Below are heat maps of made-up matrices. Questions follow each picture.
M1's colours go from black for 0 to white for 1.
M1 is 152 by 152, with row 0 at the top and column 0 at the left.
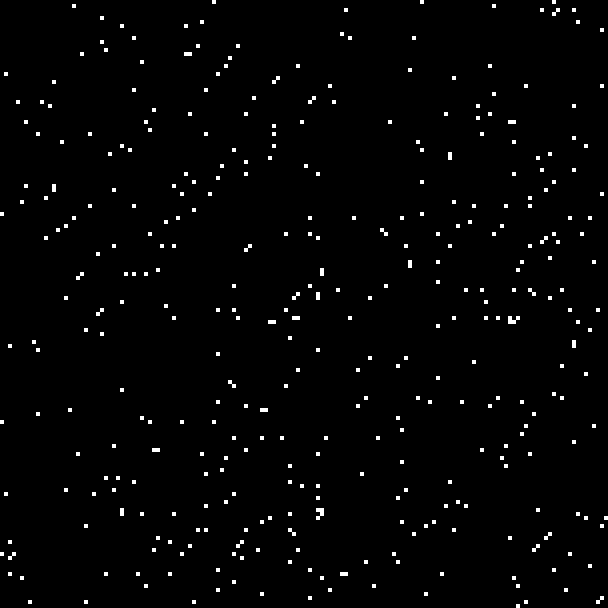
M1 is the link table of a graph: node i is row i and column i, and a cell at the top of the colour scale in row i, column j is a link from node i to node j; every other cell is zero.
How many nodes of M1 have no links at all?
0
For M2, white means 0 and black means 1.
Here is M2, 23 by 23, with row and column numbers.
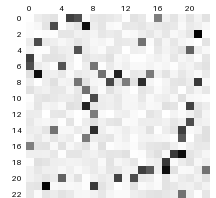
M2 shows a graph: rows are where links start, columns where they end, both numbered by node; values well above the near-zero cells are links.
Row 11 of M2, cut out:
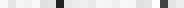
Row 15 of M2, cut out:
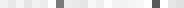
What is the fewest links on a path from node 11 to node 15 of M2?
2
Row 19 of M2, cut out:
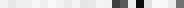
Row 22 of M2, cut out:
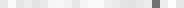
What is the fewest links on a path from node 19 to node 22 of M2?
1
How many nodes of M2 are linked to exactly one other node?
9
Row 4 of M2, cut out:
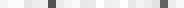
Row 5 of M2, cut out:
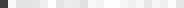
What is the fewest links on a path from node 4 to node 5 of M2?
3
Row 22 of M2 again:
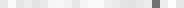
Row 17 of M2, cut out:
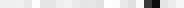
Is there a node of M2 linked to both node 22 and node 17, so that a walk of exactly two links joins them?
yes
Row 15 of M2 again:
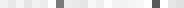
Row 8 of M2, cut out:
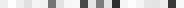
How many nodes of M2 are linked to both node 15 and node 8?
0
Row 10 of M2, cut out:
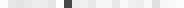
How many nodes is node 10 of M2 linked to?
1
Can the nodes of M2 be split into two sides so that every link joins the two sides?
no
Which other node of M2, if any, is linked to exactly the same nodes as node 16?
node 5
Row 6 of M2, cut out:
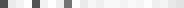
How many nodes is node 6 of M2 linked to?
3
